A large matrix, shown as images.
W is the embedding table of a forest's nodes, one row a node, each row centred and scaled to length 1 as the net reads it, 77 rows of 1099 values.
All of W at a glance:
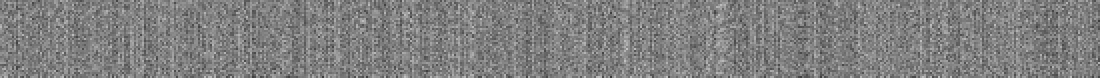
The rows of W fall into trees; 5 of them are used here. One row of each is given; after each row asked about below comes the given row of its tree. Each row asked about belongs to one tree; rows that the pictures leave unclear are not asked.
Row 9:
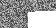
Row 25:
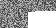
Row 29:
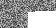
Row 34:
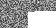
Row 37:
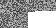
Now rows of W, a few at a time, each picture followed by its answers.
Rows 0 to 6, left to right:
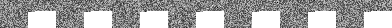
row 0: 25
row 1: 37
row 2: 29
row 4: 29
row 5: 37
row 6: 34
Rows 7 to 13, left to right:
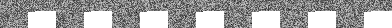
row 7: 37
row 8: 37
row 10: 9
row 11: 25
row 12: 25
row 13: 25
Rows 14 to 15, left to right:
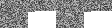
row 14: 29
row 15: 25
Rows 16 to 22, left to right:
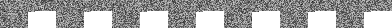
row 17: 34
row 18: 29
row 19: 29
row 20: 37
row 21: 29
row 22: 29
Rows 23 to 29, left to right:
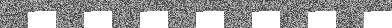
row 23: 9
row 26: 25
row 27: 25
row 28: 37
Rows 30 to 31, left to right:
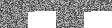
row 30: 29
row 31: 25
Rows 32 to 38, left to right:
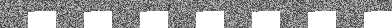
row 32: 25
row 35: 29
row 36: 34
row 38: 25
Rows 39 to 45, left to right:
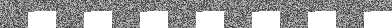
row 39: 25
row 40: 29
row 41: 37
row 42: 34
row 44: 37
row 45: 34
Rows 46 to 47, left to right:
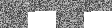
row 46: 29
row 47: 37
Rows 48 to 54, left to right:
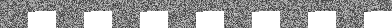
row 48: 9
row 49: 37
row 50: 29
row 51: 37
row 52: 25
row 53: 25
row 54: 25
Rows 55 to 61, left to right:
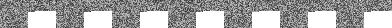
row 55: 29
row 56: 9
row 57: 25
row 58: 37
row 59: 25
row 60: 37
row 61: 29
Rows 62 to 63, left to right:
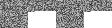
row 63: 34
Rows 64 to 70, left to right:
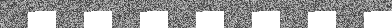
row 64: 9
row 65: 37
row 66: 37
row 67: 34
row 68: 34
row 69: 34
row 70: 9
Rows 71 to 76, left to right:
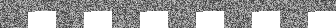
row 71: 25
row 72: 29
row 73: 34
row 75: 29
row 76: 25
